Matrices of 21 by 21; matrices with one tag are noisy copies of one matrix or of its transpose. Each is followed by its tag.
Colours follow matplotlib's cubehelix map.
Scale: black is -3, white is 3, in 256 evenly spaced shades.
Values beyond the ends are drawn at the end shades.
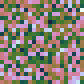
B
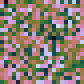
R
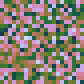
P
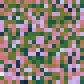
B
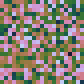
P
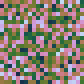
B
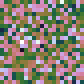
P
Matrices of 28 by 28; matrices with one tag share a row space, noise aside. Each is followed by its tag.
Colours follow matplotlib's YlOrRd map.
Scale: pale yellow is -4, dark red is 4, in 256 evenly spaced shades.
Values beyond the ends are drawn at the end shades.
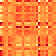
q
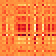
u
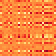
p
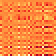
p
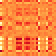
q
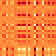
u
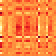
q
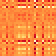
u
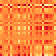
p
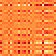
p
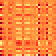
q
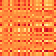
p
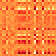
u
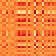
u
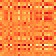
p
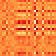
u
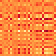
p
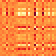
u
